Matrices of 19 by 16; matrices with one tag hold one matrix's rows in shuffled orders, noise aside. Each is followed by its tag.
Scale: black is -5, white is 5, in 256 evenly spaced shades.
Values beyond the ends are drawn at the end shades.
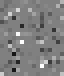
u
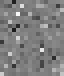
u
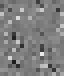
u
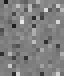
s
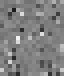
u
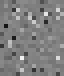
s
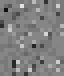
s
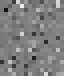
s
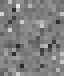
u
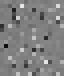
s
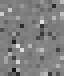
u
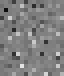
s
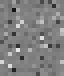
u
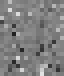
u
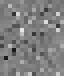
s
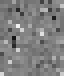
u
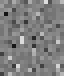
s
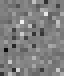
s
